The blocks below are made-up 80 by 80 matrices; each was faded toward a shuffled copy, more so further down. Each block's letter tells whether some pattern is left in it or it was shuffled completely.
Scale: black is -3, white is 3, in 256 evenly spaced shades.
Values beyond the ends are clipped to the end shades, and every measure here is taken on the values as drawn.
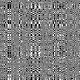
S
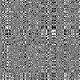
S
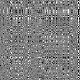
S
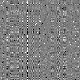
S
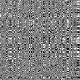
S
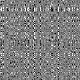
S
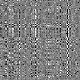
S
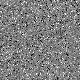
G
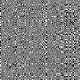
S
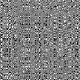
S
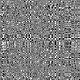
S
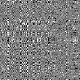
S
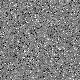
G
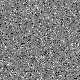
G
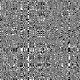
S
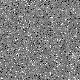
G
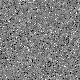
G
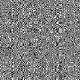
S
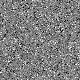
G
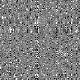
S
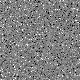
G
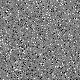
G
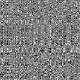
S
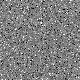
G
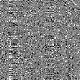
S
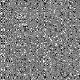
S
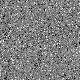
G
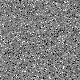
G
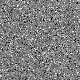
G
